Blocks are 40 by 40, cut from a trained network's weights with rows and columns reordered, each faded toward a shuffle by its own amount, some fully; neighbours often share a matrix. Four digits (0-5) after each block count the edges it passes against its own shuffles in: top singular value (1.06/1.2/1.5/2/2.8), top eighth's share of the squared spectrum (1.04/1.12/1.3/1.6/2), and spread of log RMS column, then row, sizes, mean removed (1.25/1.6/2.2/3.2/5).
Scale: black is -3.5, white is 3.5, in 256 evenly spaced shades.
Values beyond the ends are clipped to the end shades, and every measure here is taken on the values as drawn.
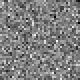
0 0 0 0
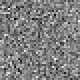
0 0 0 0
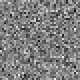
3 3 1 0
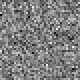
2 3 0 0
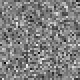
0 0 0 1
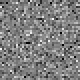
0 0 0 0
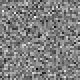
0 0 0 0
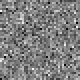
2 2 0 1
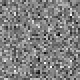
2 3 2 1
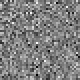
3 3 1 0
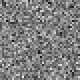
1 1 0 0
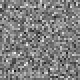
2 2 0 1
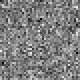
2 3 1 0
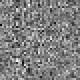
3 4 2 0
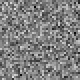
1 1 0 0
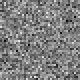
1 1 0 0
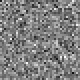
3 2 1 0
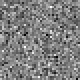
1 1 0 0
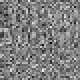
3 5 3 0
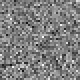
1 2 0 1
